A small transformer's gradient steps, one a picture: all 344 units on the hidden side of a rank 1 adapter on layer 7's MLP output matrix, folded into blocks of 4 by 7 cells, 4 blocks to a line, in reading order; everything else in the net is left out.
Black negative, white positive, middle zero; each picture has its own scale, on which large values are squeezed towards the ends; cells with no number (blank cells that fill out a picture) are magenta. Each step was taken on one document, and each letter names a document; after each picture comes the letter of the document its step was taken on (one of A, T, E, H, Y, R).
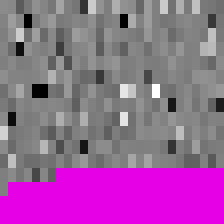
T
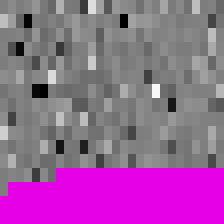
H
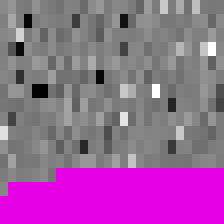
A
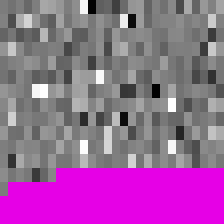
H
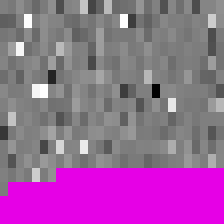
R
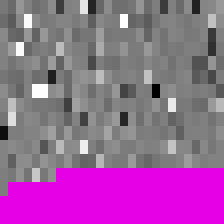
T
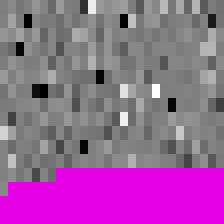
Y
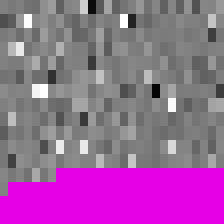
H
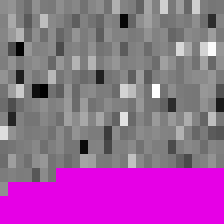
A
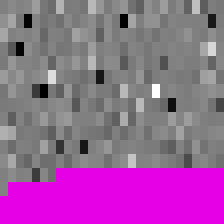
Y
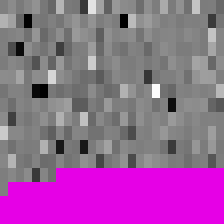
H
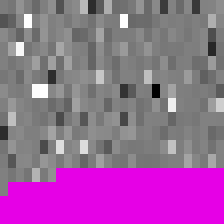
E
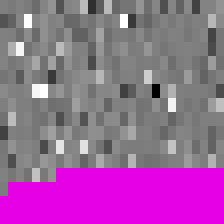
R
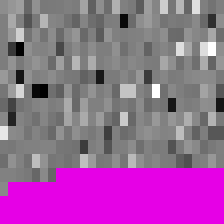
A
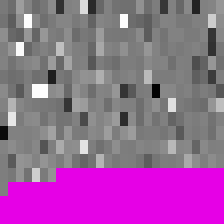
T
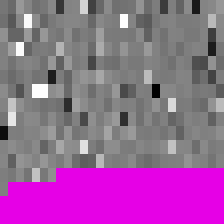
T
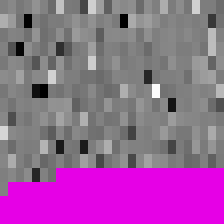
H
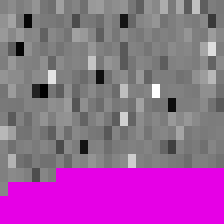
Y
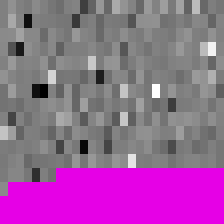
Y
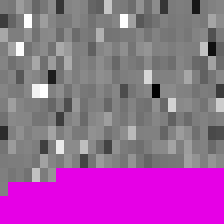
E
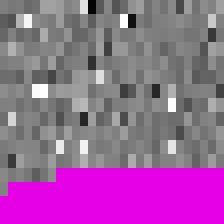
H
